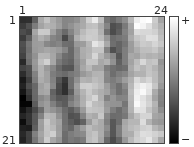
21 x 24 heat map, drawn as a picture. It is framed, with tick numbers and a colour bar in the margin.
The field climbs toward the right. Stripes running up and down repeat 3 times from left to right. Streaks run downward.
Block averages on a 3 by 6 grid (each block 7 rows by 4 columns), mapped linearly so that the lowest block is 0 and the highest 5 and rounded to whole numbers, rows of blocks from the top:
2 3 3 3 3 5
1 2 3 3 3 4
0 3 2 3 3 5
